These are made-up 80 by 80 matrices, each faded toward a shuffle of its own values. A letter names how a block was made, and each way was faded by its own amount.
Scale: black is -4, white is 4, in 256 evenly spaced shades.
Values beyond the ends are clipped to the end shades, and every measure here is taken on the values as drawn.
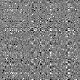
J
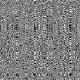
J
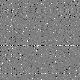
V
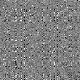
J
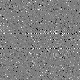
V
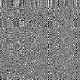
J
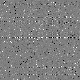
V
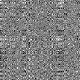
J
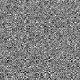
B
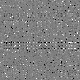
V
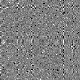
J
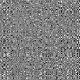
J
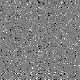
V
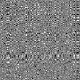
J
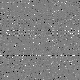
V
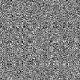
B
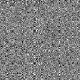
B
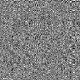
B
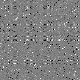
V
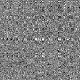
B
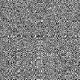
B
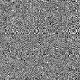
B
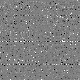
V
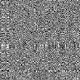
B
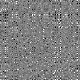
J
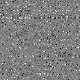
V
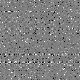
V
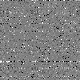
V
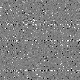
V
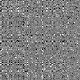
J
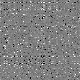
V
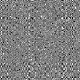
J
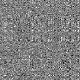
B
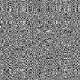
J
